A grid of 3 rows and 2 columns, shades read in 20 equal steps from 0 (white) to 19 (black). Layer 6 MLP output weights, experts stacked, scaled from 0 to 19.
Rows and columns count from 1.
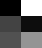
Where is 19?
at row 1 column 1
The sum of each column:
46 26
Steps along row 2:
up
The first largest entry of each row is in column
1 2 1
